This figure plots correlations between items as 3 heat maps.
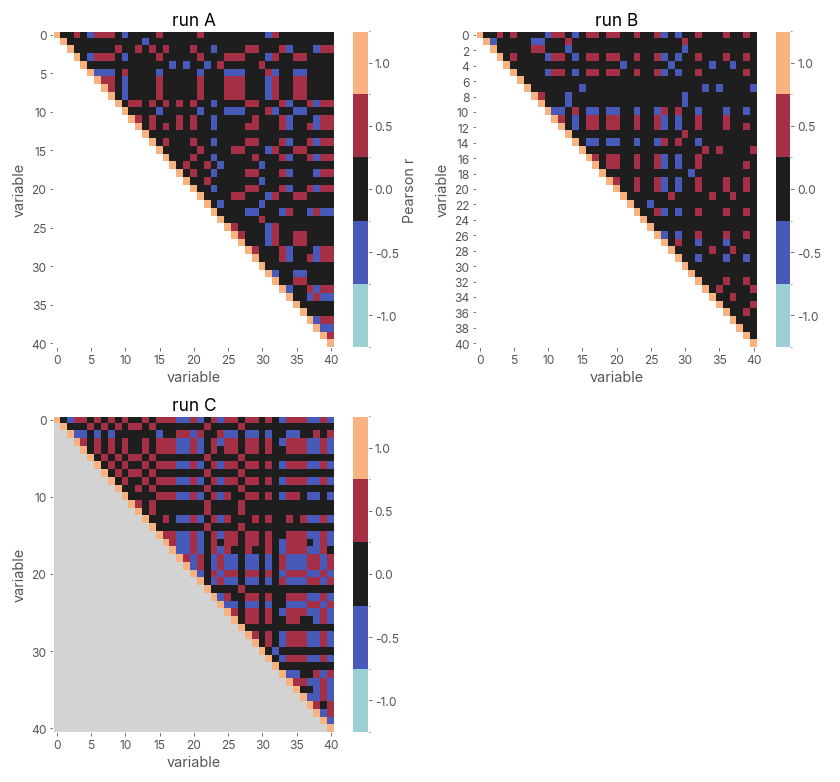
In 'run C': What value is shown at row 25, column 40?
-0.5
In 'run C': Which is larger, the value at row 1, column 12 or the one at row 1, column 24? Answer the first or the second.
the first
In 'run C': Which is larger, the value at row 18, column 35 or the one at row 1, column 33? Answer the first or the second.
the second
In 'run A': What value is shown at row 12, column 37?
0.5
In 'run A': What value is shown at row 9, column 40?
0.5
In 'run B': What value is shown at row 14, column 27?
0.5
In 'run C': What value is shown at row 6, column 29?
0.5
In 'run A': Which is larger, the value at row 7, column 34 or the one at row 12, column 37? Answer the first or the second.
the second
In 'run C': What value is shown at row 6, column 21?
-0.5
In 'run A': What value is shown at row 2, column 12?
0.5
